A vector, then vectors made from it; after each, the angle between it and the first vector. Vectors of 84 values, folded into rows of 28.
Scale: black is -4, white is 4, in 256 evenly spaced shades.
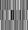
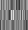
nearly opposite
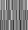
partly opposed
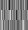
orthogonal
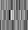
nearly opposite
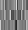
partly aligned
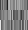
partly aligned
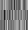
partly opposed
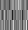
partly aligned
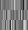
partly aligned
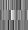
partly opposed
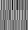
partly opposed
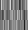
orthogonal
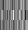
partly opposed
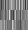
partly aligned
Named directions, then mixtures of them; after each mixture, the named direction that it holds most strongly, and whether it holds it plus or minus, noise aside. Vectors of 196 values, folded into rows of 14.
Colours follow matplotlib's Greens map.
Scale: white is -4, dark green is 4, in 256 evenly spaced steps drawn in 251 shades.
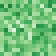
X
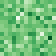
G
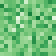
G, plus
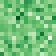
G, minus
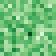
X, minus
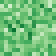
X, minus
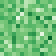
G, plus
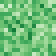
X, minus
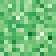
G, plus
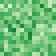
X, minus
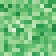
X, plus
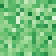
G, plus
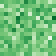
G, minus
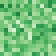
X, plus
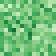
X, minus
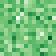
G, plus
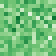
G, minus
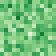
X, plus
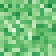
X, plus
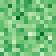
G, minus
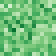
X, minus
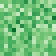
X, minus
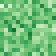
X, minus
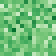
X, minus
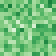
X, plus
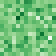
G, minus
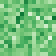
G, minus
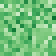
X, minus
